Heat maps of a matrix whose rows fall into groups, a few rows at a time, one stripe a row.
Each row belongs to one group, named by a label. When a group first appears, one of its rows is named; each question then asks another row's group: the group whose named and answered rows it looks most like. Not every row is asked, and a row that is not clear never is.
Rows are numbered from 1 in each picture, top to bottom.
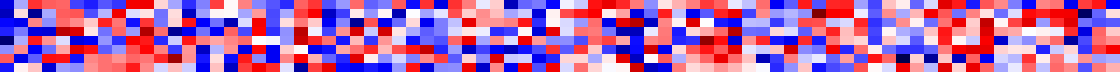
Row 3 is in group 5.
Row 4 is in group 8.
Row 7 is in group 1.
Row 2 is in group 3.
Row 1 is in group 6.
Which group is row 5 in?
6
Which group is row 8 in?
5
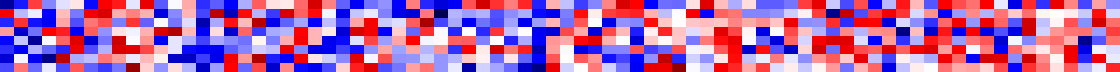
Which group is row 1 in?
5
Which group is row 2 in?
1
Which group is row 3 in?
8
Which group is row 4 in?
1
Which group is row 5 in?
3
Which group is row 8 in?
8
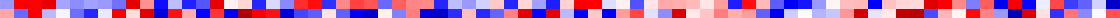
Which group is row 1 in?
6
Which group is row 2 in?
5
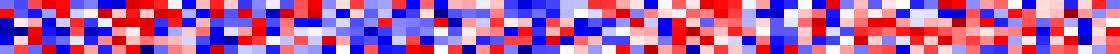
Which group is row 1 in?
6
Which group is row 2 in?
1
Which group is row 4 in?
5
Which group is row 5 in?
5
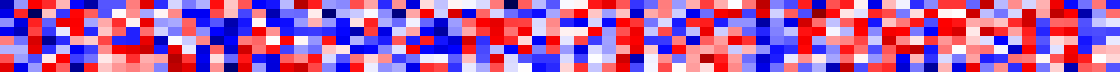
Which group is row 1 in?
6
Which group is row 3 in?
5
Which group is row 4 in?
5
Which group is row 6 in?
5
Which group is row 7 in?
1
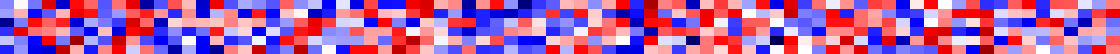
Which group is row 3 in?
6
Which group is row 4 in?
6
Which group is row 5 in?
3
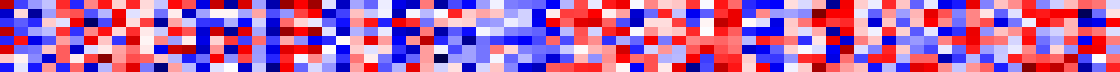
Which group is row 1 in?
1
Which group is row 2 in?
3
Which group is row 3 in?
3
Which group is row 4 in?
1
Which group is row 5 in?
8
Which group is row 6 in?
1
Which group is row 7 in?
1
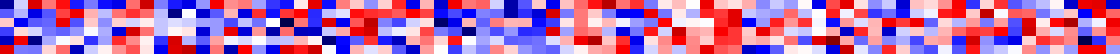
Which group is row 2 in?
8
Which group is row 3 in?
1
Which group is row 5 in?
3
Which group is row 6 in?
1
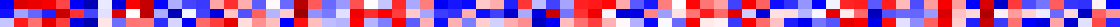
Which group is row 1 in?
6
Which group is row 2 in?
8
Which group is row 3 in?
6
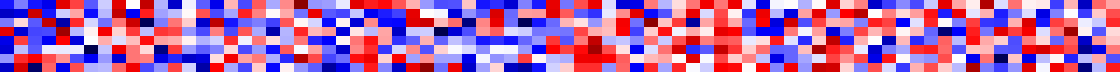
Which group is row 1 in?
8
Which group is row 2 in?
5
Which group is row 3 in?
3
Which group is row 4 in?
1
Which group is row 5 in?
8
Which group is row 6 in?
3
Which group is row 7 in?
6
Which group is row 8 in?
3
